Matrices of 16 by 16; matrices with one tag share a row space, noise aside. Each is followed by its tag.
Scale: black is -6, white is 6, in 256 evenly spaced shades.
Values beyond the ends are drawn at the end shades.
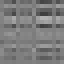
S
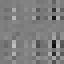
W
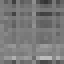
S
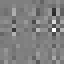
W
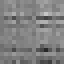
S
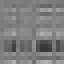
S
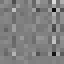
W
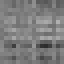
S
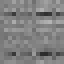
S
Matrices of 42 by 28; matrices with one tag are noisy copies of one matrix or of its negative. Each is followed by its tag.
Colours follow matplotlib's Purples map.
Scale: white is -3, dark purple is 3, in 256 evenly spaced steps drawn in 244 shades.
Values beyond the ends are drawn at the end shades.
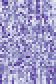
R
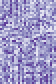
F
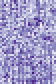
F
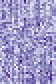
F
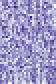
R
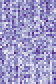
F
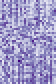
F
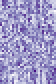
R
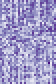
F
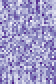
R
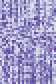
F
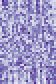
R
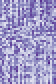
F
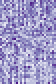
F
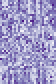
R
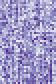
F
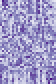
R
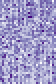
F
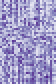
F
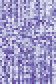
F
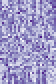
R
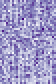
F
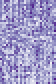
F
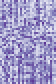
F
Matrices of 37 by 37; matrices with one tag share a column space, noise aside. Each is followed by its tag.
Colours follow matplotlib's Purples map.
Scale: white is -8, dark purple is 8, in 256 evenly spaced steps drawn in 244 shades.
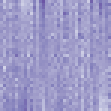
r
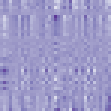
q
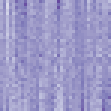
r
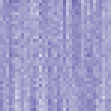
r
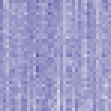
r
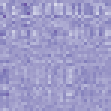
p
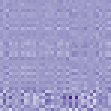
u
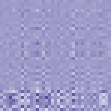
u
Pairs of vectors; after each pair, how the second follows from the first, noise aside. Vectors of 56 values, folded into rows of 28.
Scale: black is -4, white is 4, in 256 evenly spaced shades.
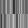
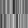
copied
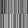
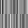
sign-scrambled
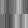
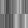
copied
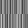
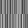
copied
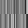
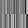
copied
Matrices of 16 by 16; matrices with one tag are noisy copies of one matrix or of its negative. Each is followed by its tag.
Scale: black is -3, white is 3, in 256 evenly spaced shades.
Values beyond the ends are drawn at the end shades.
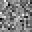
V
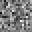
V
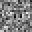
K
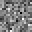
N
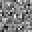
K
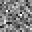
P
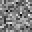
P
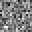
K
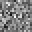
K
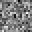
K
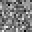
K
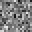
K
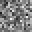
V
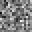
V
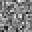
K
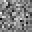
V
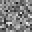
P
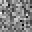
V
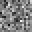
V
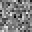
K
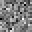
N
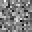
V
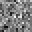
K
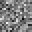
N
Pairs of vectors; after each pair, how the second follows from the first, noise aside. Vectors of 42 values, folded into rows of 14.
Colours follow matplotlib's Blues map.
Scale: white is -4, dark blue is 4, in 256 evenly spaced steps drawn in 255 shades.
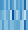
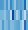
copied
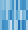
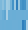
partly zeroed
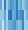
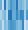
copied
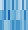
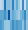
copied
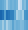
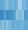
shrunk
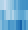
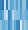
sign-scrambled
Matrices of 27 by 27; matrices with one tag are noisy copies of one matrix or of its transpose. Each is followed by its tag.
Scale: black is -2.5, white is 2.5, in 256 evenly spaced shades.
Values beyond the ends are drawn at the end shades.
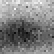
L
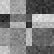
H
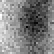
L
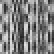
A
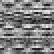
A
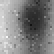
L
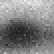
L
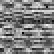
A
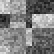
H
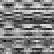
A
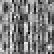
A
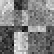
H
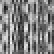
A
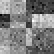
H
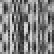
A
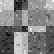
H
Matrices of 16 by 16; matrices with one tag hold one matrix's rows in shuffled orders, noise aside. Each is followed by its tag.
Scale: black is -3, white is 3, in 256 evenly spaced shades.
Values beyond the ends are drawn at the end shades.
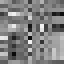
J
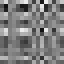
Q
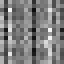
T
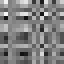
Q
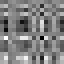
Q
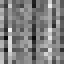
T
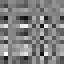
Q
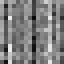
T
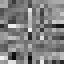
J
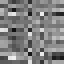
J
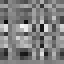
Q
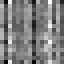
T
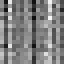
T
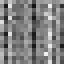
T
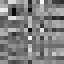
J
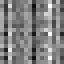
T
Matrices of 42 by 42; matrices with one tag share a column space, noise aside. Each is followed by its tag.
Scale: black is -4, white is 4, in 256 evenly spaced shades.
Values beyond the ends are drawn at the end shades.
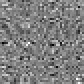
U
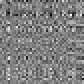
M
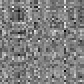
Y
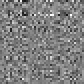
M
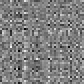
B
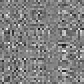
B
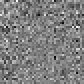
M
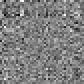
M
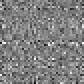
U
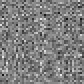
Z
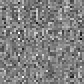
Y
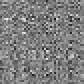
Z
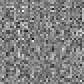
Y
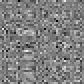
B
